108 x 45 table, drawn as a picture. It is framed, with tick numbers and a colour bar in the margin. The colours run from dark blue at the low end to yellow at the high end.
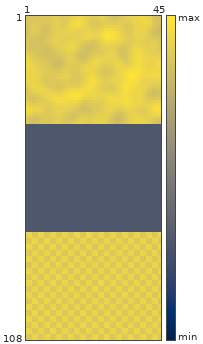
The table splits into 3 rows of 1 panel. Panel 1,1: very high, blotchy, faint in contrast. Panel 2,1: low, flat. Panel 3,1: very high, checkered, faint in contrast.
